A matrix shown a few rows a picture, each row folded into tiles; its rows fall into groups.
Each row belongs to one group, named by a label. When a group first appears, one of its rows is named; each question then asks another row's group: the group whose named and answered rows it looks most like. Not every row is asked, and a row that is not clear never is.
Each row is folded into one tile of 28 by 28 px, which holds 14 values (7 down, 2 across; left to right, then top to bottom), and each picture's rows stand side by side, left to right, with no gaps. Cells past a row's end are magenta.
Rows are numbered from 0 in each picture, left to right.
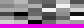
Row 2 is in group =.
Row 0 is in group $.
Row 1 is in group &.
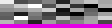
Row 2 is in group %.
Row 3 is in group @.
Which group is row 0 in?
=
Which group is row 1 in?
&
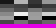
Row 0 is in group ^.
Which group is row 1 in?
^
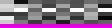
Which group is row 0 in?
$
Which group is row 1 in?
&
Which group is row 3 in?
&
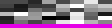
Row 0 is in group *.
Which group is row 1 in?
^
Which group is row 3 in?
=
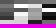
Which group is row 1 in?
&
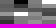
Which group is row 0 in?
*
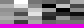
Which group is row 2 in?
%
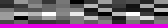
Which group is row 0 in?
^
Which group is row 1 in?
*
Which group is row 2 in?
*
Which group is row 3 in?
%
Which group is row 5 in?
%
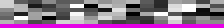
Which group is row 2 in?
@
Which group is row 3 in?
@
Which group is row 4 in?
&
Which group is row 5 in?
*
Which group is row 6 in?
$
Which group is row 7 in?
%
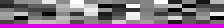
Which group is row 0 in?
^
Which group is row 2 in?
$
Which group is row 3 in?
&
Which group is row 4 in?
@
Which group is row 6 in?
%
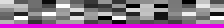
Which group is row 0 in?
=
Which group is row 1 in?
*
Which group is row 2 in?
=
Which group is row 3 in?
^
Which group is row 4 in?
%
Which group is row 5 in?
&
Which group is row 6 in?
*
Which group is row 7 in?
=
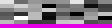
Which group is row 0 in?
=
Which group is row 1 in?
&
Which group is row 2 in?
$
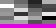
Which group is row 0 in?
=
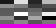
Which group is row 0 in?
^
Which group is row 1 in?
^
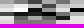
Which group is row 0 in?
$
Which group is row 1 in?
%
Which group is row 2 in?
@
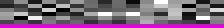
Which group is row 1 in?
%
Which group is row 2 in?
%
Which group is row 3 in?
*
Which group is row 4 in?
*
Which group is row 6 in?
&
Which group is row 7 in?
%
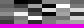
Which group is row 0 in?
*
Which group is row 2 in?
=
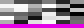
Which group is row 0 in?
$
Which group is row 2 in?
%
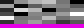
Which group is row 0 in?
%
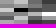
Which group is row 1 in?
*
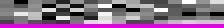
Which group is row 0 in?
*
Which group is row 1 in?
&
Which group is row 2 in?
%
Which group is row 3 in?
@
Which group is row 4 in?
@
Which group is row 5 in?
&
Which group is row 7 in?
$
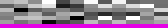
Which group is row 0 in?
@
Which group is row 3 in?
=
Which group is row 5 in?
=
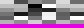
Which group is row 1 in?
@
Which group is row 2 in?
=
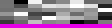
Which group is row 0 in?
*
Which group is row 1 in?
=
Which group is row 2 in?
$
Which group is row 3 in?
&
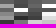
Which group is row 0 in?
&
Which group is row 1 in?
@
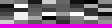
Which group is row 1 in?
^
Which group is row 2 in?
*
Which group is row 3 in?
%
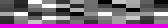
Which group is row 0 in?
*
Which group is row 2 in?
%
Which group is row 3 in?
*
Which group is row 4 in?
@
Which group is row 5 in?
*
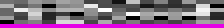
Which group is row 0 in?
&
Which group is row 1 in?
&
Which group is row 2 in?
$
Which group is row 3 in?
&
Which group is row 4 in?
^
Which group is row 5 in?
^
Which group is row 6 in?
^
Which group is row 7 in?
&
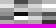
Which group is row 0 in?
=
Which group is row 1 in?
$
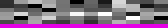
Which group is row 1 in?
@
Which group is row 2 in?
*
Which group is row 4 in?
=
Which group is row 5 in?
^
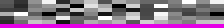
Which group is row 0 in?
*
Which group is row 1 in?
$
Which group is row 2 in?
%
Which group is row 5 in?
@
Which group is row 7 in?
$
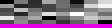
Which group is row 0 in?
%
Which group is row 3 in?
$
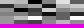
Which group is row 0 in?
@
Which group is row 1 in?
%
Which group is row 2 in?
=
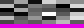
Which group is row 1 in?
^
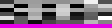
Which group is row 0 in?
%
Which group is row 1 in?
&
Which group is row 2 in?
&
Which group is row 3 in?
=
